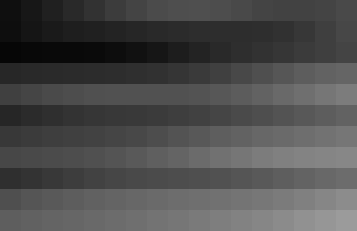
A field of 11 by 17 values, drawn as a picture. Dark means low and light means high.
Overall the values sit about 30% of the way up the scale. The ninth with the lowest average is the top left. The histogram is bell-shaped. Values rise toward the bottom right. The grain runs across in streaks. The ninth with the highest average is the bottom right.
